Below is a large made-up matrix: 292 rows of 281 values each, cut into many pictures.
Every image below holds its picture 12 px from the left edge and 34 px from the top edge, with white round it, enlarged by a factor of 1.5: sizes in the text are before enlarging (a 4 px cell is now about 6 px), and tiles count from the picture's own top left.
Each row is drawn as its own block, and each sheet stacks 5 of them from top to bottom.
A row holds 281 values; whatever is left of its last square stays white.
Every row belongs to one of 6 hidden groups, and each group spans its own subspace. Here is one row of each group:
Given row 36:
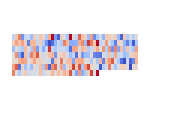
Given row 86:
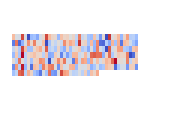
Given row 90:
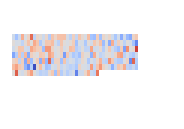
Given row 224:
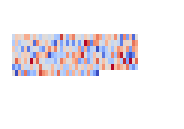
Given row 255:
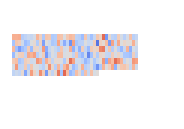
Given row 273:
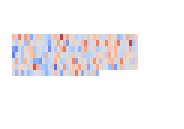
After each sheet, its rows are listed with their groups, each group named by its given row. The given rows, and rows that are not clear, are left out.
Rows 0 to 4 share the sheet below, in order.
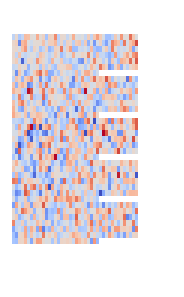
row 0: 36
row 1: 86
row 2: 86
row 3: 90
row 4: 90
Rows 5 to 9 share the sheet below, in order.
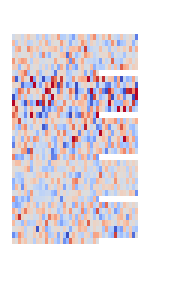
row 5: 86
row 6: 90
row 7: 273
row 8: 273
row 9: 255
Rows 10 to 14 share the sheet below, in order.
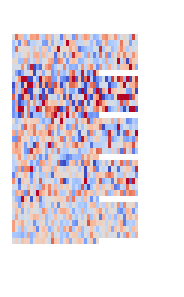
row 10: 273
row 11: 86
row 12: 90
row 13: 86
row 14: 273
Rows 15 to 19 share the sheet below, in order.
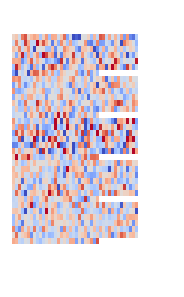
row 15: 224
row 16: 255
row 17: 224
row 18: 273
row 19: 90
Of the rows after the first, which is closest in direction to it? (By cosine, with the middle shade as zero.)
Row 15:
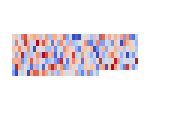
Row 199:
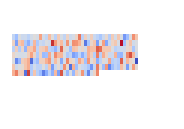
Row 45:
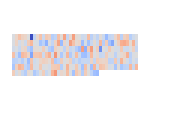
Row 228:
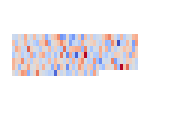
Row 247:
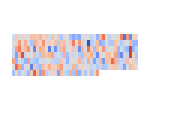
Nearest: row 247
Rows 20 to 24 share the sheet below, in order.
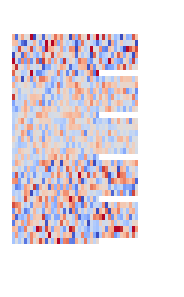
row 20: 90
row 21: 90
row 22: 86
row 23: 90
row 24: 255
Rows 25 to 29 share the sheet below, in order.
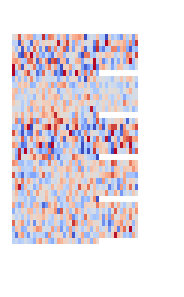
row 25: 36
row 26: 273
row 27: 36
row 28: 90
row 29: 36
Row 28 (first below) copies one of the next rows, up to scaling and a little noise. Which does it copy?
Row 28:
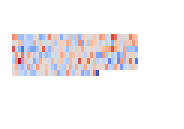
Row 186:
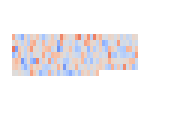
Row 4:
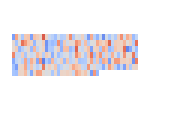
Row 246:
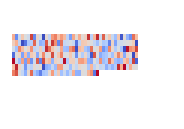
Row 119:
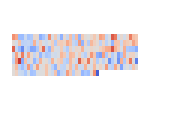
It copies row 119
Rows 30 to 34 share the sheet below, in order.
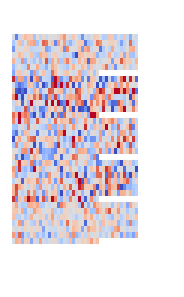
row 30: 273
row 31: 224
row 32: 273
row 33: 36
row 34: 86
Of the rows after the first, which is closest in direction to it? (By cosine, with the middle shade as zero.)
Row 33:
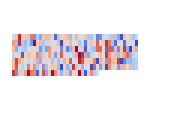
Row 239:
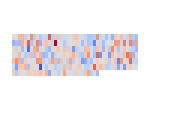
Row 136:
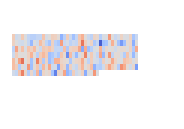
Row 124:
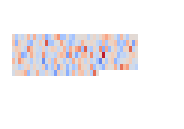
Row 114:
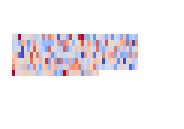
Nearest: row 114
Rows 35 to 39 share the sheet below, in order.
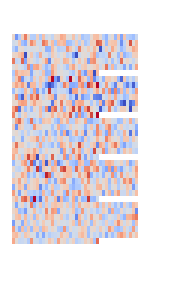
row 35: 273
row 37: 36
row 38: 255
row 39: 90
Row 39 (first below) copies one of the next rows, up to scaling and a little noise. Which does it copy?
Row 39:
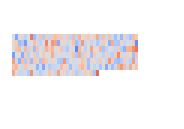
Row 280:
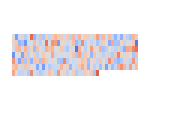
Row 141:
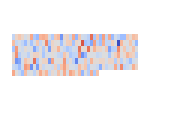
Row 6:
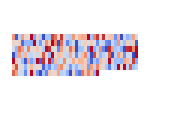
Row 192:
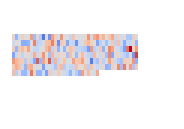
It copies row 280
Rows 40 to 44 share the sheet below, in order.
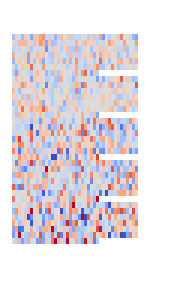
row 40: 90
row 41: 90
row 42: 86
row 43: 90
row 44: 86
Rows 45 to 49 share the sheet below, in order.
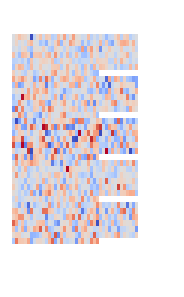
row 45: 86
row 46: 86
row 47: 273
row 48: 273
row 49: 273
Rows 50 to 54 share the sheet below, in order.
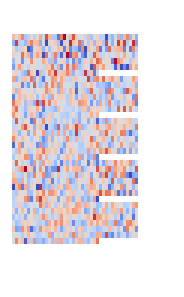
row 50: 86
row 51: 90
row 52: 90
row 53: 90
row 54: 224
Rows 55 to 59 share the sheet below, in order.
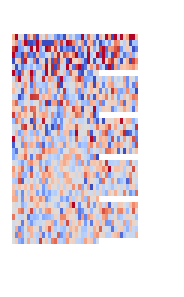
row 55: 273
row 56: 36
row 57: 90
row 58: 86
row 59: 86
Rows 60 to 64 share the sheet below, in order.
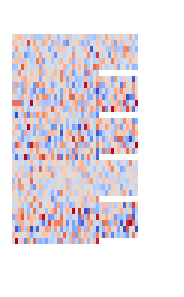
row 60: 36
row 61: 224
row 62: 224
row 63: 86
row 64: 224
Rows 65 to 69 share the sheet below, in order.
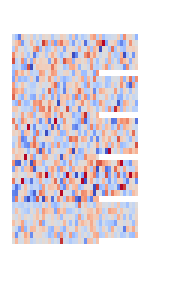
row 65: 273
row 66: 273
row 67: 224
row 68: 36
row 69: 273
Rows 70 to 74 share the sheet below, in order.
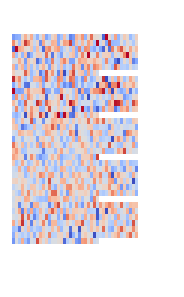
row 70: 255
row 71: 255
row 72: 90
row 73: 36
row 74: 36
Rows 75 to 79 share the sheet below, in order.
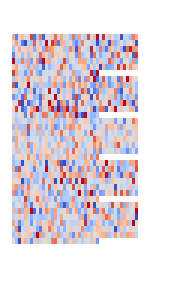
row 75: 90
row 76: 273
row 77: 86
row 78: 86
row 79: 86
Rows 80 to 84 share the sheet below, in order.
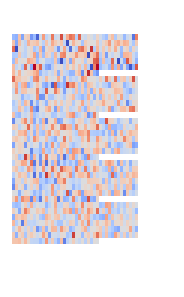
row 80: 273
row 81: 273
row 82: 255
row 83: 255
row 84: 255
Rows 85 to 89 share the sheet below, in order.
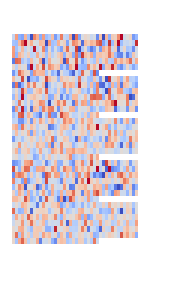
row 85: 90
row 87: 36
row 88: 255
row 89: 86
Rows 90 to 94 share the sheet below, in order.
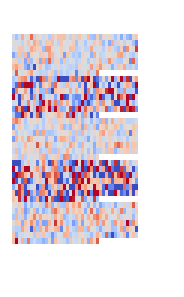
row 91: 86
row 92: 255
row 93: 255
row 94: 224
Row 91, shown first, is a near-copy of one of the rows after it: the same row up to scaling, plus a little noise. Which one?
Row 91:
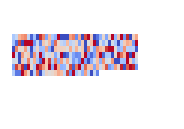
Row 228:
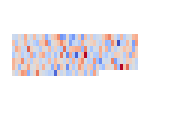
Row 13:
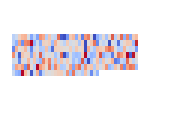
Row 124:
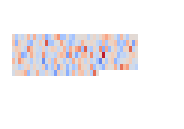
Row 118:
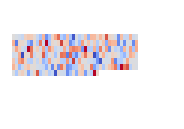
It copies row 13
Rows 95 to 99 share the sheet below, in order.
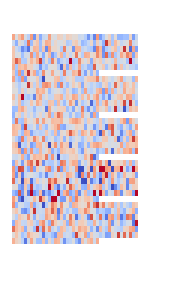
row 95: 36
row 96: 36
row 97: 36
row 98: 86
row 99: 90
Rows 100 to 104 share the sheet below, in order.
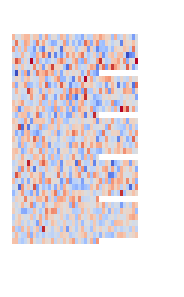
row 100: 224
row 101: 86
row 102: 36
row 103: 90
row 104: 90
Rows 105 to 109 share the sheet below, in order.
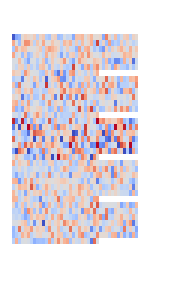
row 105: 255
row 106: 86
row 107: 36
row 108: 36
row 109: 36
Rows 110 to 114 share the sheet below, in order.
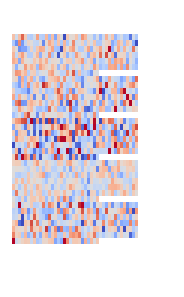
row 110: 36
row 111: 36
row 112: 255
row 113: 255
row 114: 36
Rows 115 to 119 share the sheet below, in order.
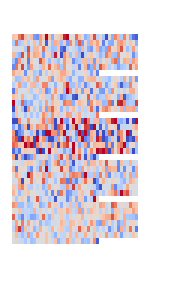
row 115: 86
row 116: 273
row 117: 224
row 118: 86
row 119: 90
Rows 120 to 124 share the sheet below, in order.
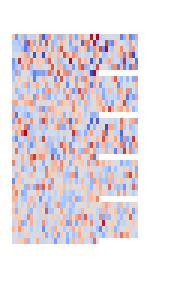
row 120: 36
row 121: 224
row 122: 36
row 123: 90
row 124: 86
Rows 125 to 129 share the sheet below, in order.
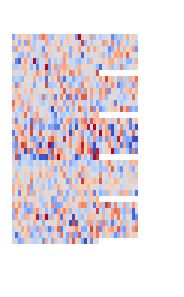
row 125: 90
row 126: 86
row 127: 36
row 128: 86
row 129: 273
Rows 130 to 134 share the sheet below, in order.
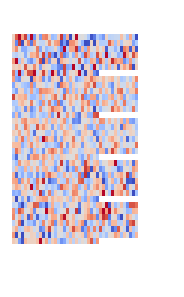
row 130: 36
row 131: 36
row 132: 224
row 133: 224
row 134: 86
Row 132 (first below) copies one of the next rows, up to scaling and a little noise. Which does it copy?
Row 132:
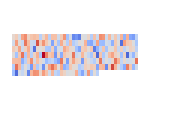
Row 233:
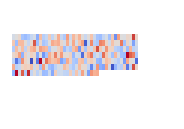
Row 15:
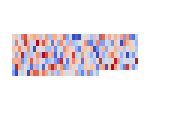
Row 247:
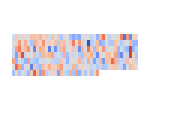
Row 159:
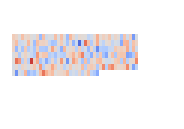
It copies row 15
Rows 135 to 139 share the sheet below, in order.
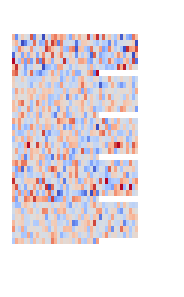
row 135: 90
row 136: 86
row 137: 255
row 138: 36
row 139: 273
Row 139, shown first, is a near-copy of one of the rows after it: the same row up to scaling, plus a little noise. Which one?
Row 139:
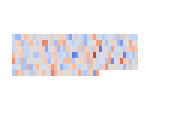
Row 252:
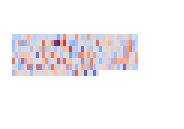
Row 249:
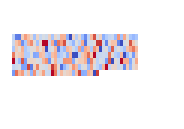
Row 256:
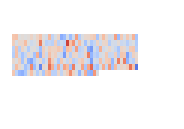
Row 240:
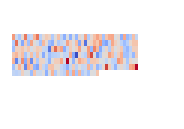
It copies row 249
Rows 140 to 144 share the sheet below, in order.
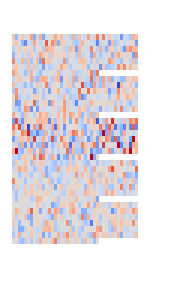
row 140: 90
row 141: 90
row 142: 36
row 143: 90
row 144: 86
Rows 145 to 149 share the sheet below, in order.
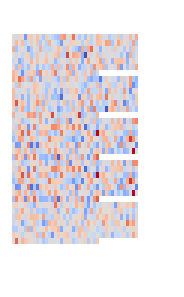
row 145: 86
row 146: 36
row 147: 224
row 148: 224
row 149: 224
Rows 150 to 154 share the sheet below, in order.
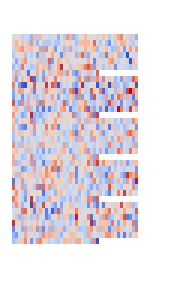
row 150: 36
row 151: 90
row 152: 90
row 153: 90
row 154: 90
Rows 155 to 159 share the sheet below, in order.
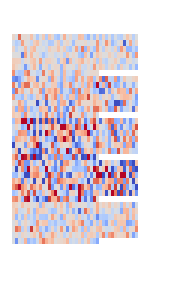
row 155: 36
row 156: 255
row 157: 255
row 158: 36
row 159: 224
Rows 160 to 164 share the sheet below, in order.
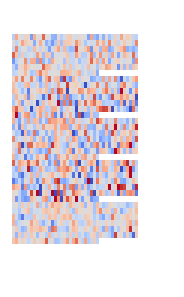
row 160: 90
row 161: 90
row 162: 36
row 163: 273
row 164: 36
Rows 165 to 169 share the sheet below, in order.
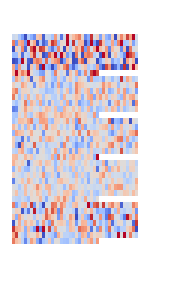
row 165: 224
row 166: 90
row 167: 90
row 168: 255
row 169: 90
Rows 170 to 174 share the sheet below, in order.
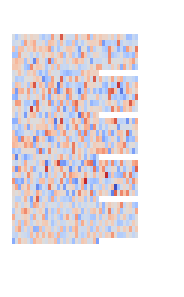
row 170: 90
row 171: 90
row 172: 224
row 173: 86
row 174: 90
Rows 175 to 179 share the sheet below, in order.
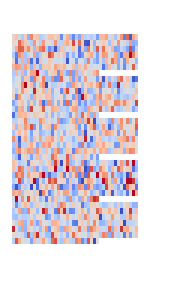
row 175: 224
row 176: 90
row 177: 86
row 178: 224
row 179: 273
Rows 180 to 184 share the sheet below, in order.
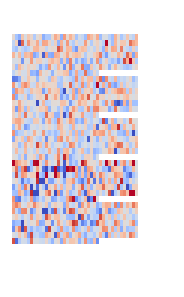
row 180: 36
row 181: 255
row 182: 255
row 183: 273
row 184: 273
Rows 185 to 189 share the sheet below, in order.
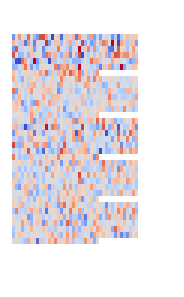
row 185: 90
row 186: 90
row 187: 90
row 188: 90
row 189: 86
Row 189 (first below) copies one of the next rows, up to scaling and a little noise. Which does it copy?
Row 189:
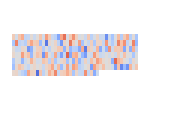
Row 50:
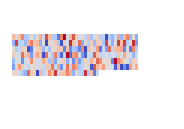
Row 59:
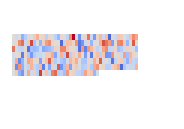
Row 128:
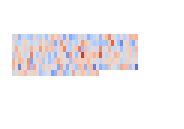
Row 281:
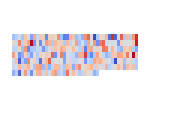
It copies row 50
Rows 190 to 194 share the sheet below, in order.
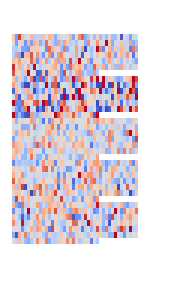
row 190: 36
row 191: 90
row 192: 90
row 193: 273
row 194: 36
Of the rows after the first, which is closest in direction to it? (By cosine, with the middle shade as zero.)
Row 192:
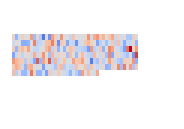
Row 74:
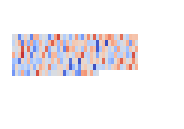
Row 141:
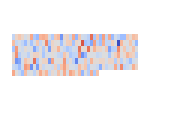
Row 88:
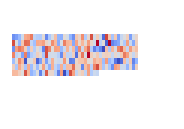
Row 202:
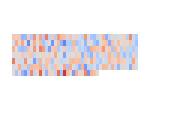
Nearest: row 74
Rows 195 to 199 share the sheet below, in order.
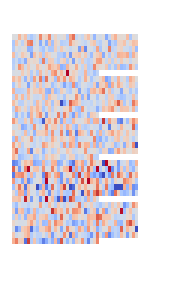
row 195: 86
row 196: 255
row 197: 90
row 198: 255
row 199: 224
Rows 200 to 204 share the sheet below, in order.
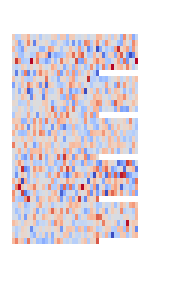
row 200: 224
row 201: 86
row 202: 255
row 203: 36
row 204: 224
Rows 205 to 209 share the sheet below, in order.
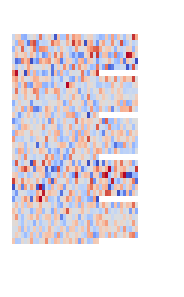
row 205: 224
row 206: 273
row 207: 255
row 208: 90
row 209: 273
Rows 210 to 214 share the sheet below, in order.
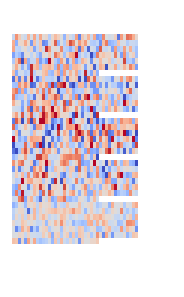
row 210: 273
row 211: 273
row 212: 90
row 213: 86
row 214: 224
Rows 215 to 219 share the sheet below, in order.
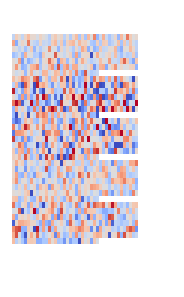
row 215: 273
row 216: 224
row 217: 255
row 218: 90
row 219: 90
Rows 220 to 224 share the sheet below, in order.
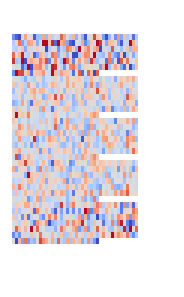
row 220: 273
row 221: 224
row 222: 224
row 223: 86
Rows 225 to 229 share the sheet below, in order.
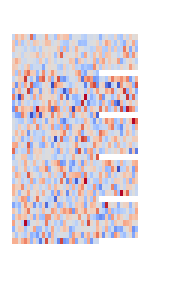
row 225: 36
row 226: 86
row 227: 86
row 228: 86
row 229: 255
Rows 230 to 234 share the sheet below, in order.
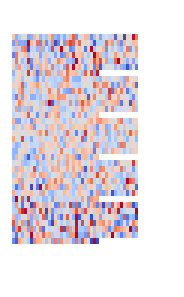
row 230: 86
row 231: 36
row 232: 36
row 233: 224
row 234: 90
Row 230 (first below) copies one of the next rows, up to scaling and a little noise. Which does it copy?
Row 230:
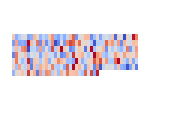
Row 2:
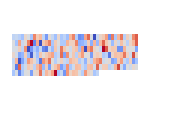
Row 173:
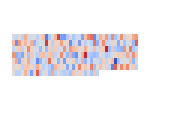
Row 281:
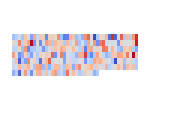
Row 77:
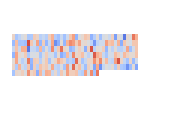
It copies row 77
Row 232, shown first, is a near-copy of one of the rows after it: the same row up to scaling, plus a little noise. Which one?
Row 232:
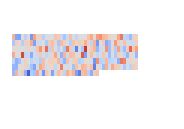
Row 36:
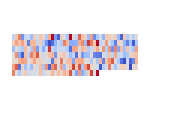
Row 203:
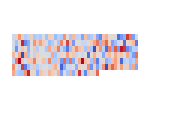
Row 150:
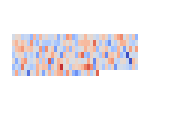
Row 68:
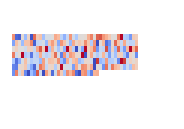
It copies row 68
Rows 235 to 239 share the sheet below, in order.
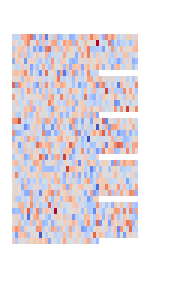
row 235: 255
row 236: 86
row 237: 255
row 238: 273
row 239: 36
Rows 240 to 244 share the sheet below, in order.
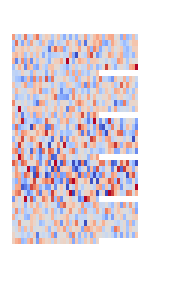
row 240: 273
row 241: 255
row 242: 86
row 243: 224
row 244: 86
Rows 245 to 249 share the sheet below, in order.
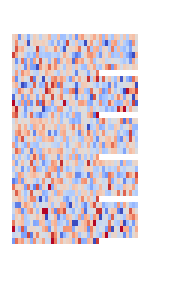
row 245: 273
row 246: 90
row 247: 224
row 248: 90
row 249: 273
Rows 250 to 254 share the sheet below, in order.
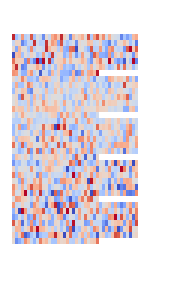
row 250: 90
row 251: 86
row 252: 273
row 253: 273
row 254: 36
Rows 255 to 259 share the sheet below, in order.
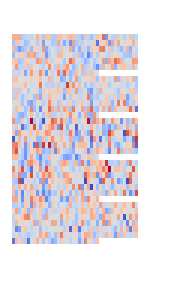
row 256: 273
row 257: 90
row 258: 86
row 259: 36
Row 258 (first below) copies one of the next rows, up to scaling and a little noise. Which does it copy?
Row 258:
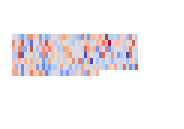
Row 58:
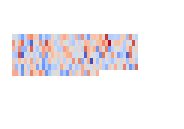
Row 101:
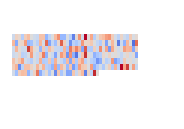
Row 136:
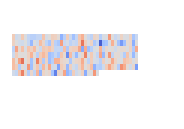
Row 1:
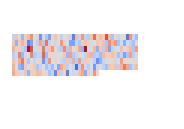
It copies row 58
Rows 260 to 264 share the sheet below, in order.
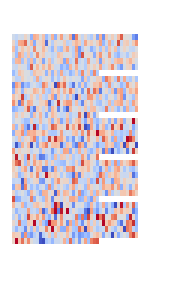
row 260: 90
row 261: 273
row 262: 224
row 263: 273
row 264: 224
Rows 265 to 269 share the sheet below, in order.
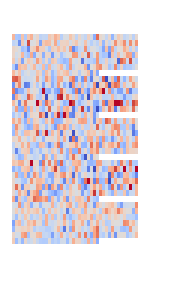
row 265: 36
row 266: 255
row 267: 273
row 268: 36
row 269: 273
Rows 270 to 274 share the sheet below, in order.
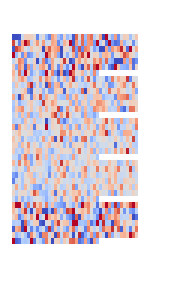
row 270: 255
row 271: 86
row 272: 86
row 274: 273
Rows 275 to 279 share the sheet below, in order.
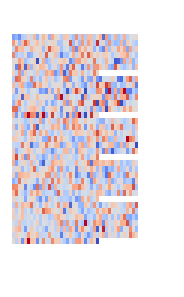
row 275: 255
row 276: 36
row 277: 224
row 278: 90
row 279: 36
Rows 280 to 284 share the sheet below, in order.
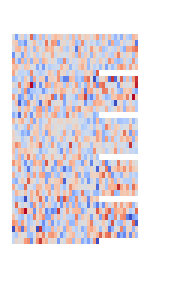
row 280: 90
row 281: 86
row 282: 36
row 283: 255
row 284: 90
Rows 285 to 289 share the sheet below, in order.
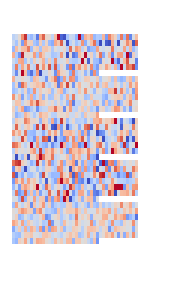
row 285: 86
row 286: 36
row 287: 224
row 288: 255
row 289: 90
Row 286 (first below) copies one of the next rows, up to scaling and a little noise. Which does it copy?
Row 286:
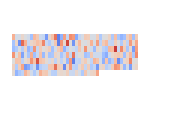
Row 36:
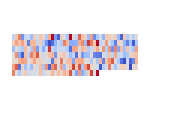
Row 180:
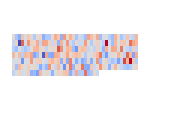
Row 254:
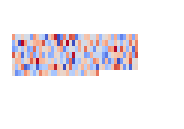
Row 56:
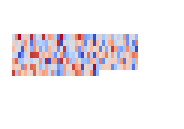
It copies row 254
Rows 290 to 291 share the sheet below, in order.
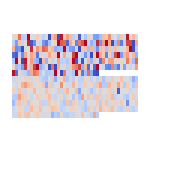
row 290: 273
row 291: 90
